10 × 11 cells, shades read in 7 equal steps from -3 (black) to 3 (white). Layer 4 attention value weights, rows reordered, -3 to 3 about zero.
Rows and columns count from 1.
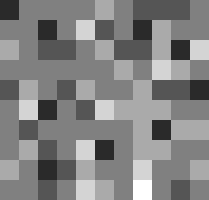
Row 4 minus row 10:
0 0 1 0 -2 -1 1 -3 2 2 0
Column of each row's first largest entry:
6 5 11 9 2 2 8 5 8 8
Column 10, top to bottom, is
-1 0 -2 1 -1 0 1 0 0 -1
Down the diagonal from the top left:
-2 0 -1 0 1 2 0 1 0 -1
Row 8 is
0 1 -1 0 2 -2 0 1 1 0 0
